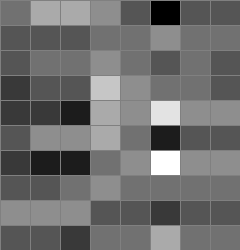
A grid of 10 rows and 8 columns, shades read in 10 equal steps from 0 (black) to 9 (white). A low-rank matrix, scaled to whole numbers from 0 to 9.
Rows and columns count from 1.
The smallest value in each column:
2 1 1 3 3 0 3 3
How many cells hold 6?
5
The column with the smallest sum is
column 1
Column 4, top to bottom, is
5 4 5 7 6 6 4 5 3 4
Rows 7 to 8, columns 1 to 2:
2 1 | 3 3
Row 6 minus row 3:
0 1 1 1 0 -2 -1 0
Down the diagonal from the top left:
4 3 4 7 5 1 5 4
